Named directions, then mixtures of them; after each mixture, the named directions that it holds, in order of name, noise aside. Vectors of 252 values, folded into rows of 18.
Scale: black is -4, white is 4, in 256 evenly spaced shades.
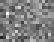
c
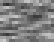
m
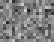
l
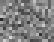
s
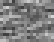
l, m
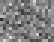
s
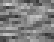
m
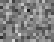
c, l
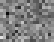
c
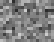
l, m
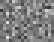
c, l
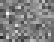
c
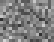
s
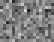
l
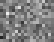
c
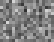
l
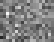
c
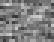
l, m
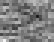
m, s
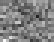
m, s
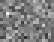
c, s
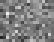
c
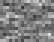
c, m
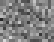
s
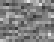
c, m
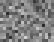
c, s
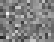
c
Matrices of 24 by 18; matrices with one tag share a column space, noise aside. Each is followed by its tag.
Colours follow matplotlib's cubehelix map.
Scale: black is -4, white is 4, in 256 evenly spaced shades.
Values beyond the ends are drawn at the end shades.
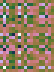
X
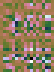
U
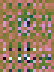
U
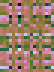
X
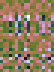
U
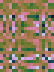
U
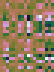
U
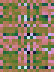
X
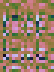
U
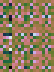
X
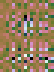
U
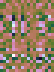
U
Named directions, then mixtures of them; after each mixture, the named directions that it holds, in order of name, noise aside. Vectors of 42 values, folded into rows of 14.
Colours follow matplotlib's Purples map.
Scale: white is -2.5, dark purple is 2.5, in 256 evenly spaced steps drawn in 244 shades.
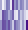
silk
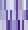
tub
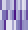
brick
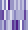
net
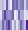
net, silk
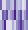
brick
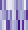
tub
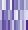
silk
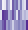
brick, silk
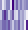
silk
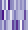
net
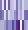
net, tub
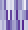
tub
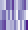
silk, tub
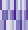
brick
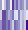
silk
